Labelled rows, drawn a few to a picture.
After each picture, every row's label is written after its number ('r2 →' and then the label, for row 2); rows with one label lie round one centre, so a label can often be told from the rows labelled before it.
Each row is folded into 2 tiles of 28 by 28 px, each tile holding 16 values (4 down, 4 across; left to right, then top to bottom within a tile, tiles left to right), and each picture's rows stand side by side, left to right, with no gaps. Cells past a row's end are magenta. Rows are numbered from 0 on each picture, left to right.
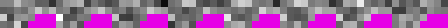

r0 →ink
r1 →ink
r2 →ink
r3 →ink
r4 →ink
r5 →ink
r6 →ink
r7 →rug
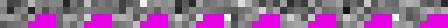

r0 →rug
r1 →rug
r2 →rug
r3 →rug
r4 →ink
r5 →rug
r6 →rug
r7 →ink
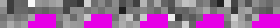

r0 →rug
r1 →rug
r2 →rug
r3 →ink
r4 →rug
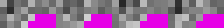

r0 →rug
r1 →rug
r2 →rug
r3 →rug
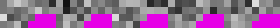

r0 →ink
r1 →rug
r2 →ink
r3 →rug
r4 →rug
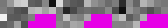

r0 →ink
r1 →rug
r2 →rug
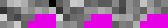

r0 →ink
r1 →ink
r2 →rug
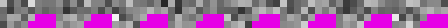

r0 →rug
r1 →rug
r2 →ink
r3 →rug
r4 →ink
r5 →rug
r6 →rug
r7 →ink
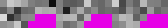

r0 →ink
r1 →rug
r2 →rug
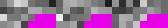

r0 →ink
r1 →ink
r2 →rug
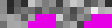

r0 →rug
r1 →ink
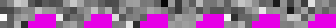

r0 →ink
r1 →ink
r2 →ink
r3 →rug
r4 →ink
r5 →rug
